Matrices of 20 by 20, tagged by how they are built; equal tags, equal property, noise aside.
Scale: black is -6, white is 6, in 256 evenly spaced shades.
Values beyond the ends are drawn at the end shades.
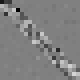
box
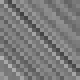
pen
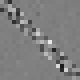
box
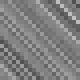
pen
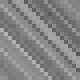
pen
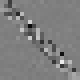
box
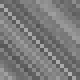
pen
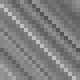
pen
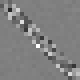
box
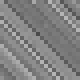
pen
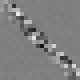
box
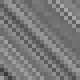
pen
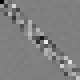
box
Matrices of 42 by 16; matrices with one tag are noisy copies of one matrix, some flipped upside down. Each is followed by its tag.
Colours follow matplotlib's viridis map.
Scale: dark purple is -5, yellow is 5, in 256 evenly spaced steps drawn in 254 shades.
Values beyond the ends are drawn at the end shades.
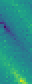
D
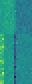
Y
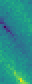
D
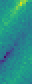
D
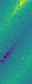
D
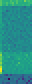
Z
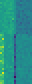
Y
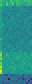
Z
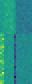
Y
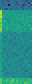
Z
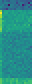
Z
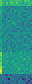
Z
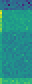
Z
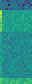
Z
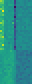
Y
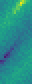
D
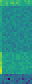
Z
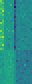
Y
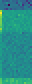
Z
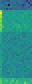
Z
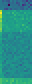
Z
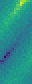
D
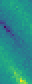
D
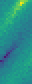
D
